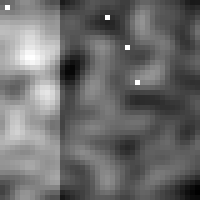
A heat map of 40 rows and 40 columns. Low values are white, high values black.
Seam: vertical, 30% of the way across, the right part higher. Ninth with the lowest average: top left. Lone odd cells: 4, each lower than its neighbours. Grain: blotchy.
